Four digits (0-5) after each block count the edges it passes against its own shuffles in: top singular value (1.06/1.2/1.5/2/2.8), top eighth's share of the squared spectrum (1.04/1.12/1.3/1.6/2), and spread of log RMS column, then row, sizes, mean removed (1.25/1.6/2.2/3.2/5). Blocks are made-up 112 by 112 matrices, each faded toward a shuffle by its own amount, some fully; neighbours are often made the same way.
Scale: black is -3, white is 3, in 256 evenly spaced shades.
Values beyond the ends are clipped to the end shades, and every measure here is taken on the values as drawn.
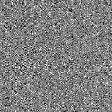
4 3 2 2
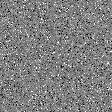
0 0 0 0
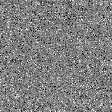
3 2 0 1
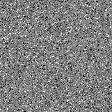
3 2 1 0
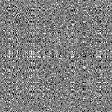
5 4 3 3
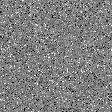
0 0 0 0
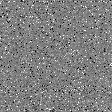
1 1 0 1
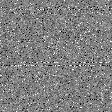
2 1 0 2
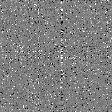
4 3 2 1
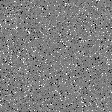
2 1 0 0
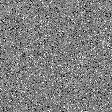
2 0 0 0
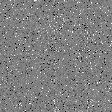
3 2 0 0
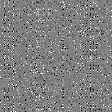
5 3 2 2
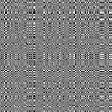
5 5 5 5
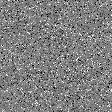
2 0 0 0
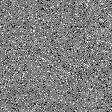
3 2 0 1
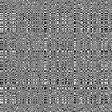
5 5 4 4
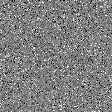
2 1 1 0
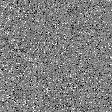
3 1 0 0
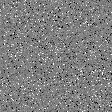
0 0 0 0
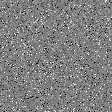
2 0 0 0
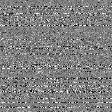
2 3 0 4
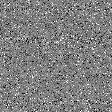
1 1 0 2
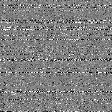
2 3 0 4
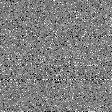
2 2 0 2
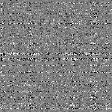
2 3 3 4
